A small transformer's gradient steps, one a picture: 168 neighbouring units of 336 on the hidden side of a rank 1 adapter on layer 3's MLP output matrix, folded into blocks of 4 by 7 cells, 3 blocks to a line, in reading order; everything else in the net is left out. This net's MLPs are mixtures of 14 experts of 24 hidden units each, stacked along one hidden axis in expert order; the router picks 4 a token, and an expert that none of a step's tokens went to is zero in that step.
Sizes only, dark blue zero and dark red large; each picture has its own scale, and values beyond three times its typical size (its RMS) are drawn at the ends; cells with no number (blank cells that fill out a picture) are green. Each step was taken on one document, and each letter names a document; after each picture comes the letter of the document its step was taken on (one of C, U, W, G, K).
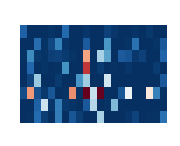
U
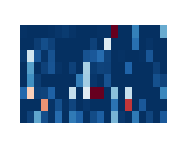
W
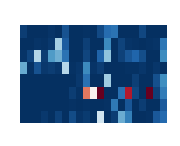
U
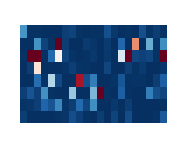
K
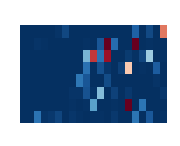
W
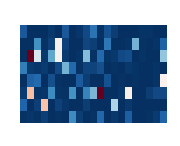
U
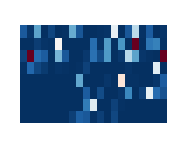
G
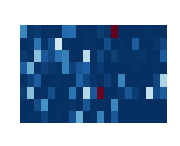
U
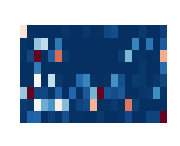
K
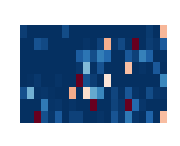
W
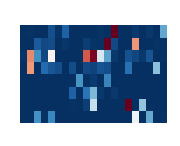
W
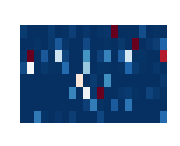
U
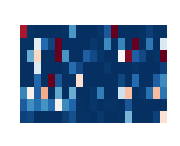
K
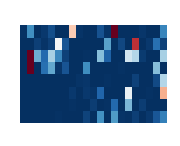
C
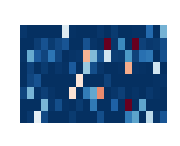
W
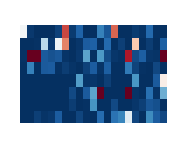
C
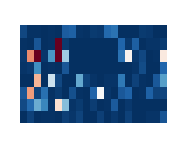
K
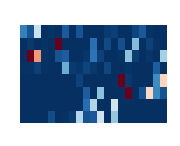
G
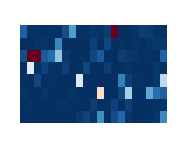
G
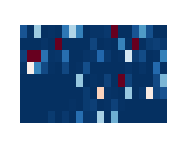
G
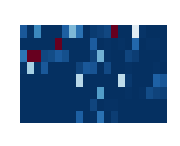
G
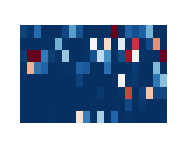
G
